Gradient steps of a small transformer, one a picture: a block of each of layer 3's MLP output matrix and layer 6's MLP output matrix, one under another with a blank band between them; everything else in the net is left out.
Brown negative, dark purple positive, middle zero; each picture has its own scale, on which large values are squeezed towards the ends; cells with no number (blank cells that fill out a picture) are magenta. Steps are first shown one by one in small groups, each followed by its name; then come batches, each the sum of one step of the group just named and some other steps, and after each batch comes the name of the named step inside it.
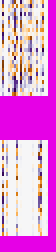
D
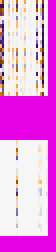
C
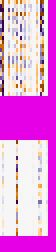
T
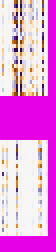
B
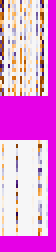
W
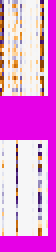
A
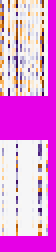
A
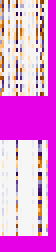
A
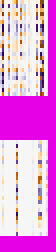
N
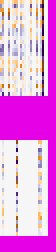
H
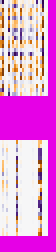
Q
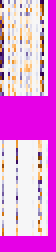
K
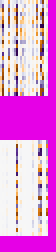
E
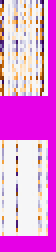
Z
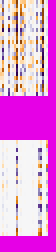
Q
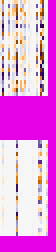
N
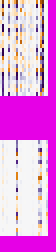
N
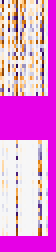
Q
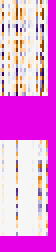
N
